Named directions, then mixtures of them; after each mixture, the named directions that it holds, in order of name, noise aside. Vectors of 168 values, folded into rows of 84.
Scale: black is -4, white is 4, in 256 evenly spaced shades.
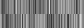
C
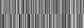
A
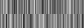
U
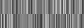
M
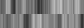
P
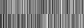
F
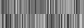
C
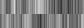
C, P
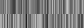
F, M, P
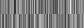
A, C, U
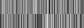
C, F, M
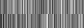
F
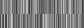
F, M, U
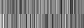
A, F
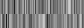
C, U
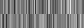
A, C, U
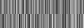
A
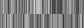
P, U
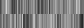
C, P, U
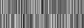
C, M, U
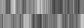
P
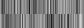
C
